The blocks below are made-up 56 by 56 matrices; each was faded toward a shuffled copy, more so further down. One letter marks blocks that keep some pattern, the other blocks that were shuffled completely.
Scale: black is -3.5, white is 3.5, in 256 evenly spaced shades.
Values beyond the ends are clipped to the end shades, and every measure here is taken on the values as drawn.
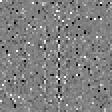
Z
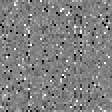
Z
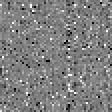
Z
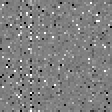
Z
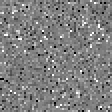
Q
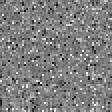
Z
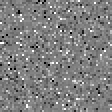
Q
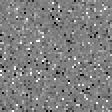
Q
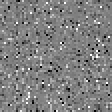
Z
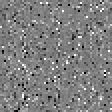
Z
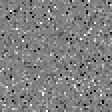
Q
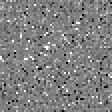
Q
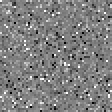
Q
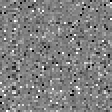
Z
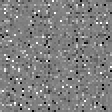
Z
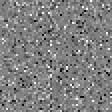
Z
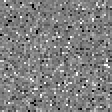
Q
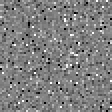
Q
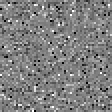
Z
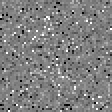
Q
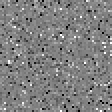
Q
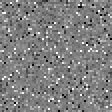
Q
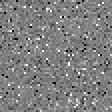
Z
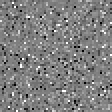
Z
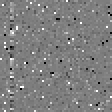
Z
